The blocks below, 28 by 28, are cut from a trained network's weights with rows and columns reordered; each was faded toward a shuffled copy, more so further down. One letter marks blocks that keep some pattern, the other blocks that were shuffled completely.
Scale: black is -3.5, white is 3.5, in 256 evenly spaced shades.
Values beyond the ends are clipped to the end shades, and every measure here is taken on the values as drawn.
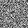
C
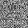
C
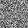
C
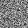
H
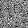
H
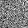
H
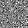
C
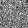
H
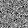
H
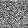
H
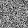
H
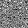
H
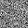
C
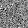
H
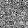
C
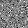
H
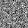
C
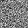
C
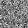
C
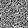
H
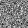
C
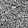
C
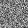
H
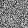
H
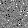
H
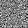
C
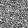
H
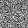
H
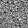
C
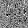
C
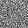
C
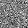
H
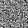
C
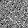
H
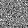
H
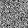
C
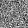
H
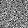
C
